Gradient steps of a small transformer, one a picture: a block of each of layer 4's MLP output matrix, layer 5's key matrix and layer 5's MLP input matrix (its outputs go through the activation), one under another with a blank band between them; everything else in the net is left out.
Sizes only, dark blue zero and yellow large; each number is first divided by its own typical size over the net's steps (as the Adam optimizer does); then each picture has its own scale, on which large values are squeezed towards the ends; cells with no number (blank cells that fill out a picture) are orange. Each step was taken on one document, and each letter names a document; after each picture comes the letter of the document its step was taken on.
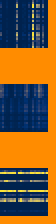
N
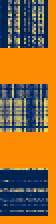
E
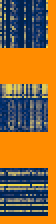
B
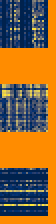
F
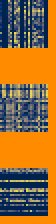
E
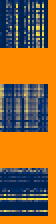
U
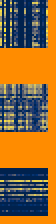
B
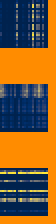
N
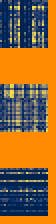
F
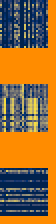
B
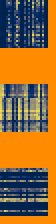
U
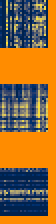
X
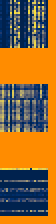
E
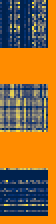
F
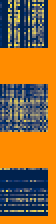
E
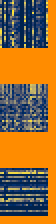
B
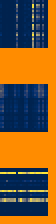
N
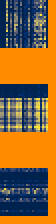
X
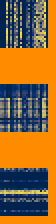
X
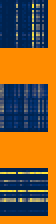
N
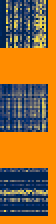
X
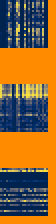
U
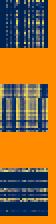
U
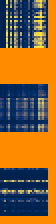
X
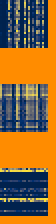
U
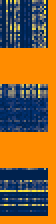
F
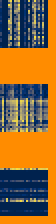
E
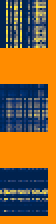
X
